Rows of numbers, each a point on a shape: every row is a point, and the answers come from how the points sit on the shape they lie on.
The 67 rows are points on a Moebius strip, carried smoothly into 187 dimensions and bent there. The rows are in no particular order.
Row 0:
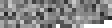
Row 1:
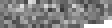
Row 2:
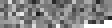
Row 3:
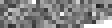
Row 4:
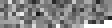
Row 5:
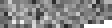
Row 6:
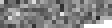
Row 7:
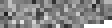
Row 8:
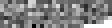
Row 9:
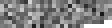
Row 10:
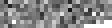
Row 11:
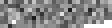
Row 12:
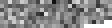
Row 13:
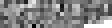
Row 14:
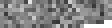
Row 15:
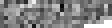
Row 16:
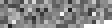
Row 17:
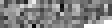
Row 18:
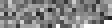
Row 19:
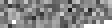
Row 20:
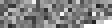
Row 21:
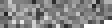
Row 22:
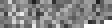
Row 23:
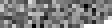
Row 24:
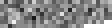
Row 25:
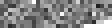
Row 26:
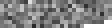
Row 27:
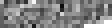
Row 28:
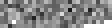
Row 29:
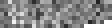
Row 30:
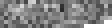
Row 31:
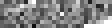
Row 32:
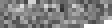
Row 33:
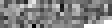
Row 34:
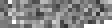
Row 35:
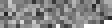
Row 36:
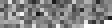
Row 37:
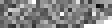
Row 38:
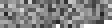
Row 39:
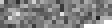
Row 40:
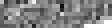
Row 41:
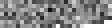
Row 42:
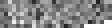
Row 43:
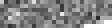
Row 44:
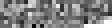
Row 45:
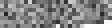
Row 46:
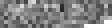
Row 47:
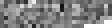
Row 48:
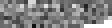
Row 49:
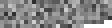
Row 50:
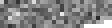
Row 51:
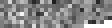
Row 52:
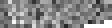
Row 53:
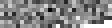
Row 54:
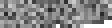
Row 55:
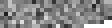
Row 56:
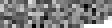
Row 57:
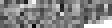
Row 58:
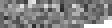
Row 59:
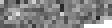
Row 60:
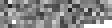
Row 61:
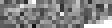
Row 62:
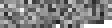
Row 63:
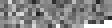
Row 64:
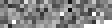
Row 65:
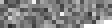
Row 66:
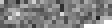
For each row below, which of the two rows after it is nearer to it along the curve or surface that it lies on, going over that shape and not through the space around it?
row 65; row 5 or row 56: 56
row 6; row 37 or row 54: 37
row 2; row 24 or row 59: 24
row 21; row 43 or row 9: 9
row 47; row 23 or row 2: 23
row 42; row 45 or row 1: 45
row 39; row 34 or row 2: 34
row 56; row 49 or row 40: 40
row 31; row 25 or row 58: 25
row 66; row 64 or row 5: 64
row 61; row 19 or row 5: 19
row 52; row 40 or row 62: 62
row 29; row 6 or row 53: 53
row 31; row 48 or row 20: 20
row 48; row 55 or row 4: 55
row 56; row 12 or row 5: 5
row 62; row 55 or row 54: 54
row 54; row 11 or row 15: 15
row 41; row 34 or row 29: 29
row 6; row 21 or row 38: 38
